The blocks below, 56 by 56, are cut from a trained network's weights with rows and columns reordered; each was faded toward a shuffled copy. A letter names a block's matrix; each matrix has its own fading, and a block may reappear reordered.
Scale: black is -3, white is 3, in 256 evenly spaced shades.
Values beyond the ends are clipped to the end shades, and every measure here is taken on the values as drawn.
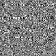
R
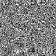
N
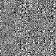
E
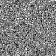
N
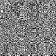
R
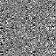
E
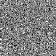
N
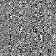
E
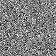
N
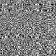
R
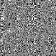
E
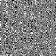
E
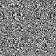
E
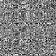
R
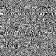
R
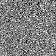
N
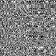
R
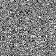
N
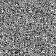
N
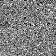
N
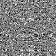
N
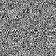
R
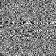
R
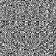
R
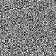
E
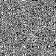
N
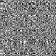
R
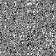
E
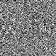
N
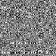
R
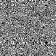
N
